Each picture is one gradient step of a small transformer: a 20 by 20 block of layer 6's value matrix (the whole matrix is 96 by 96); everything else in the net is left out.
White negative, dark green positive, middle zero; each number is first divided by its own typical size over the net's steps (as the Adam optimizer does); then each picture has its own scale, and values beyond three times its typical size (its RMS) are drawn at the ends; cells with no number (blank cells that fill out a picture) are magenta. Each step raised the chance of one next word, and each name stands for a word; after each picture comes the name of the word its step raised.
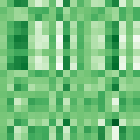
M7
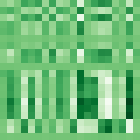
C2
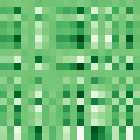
M7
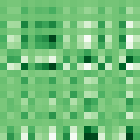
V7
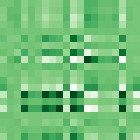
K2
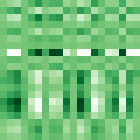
C2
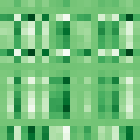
C2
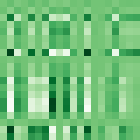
C2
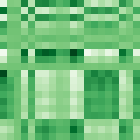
C2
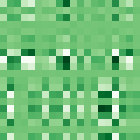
K2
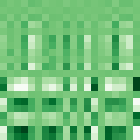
M7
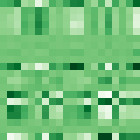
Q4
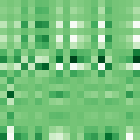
V7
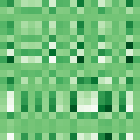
K2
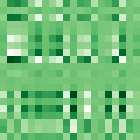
K2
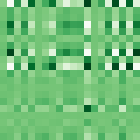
Q4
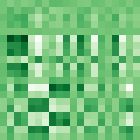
M7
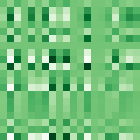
V7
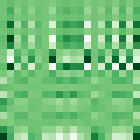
V7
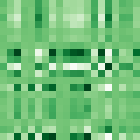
V7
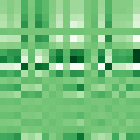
V7
